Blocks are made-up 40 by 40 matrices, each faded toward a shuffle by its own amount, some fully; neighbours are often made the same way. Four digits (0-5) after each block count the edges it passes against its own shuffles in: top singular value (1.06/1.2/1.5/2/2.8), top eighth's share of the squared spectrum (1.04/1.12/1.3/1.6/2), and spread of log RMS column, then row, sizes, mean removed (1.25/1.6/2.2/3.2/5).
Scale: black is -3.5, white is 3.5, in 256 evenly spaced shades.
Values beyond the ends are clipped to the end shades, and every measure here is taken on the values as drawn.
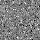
0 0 0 0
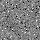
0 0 0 0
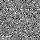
2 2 0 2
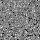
1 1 0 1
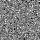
1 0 0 0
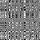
4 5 3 3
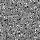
1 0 0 0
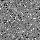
0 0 0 0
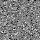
3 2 0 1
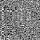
3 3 2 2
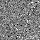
0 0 0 0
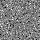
0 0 0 0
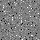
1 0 0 0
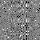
3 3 2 1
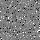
1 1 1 0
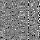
3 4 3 0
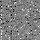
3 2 1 1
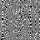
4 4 2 1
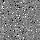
2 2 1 0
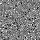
0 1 0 0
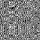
4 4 2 2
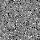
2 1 0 0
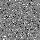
1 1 0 0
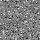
2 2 0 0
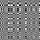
5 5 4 4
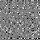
3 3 1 2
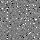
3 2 1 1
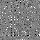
3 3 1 1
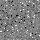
1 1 0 0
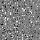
2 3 2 0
